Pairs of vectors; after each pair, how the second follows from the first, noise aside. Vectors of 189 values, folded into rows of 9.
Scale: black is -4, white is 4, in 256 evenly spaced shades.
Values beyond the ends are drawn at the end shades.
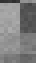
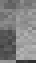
reversed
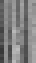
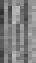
wrapped around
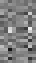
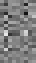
reversed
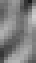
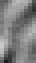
reversed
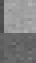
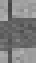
wrapped around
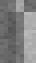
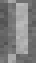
wrapped around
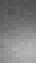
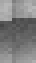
wrapped around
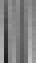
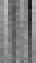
reversed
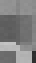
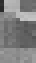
reversed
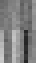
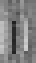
wrapped around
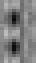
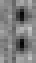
reversed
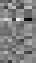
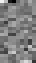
wrapped around
